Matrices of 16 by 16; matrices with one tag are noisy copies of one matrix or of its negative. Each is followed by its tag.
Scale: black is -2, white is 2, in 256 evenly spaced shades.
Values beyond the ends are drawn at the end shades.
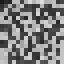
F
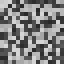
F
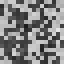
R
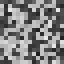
R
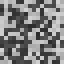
R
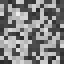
R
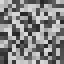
F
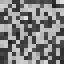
F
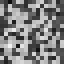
R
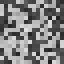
R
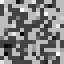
R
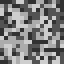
R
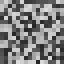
F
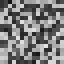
F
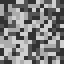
R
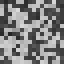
R
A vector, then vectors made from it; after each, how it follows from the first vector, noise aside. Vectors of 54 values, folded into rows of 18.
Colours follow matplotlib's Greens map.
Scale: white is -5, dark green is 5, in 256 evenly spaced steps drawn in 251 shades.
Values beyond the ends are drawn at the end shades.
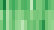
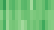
shrunk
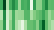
scaled up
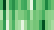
scaled up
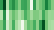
scaled up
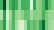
scaled up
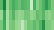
copied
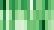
scaled up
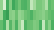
sign-scrambled
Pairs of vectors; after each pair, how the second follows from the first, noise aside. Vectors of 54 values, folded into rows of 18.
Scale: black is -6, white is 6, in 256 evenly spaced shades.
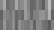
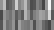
scaled up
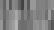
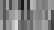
scaled up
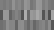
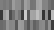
scaled up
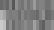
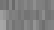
shrunk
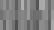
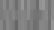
shrunk
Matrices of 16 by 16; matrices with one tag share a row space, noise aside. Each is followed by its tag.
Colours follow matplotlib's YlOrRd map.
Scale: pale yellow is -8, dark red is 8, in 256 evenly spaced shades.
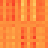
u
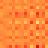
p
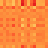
u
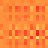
p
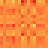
u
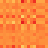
u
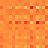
p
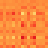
u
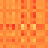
u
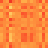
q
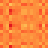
q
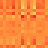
u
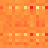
p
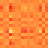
q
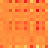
p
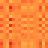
q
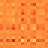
u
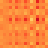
p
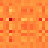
q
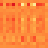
u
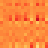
p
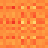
u
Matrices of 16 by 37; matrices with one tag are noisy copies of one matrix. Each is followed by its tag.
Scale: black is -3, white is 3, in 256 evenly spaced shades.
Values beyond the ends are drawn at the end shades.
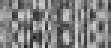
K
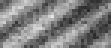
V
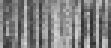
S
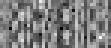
K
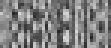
K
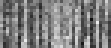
S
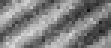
V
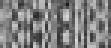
K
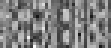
K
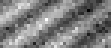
V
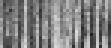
S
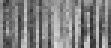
S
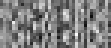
K
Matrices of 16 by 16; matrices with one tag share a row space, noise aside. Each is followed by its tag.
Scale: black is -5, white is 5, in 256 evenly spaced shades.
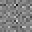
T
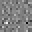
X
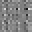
X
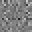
X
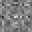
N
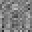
N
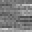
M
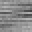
M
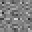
N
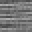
M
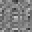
N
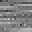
M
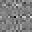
T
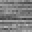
M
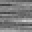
M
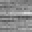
M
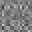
N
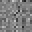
T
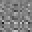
N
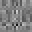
T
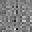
T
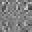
X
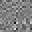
T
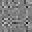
X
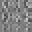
X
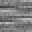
M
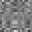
N
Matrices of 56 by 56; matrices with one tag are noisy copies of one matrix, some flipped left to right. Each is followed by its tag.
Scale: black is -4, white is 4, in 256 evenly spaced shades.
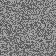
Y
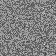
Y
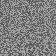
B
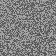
Y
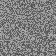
Y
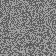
B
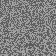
B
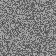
Y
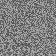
B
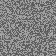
Y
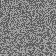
B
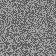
B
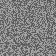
B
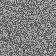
Y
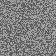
Y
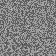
B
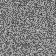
B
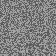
B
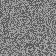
B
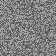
Y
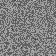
B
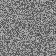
Y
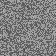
Y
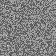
Y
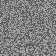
B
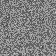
B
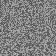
B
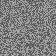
B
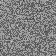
Y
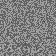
B
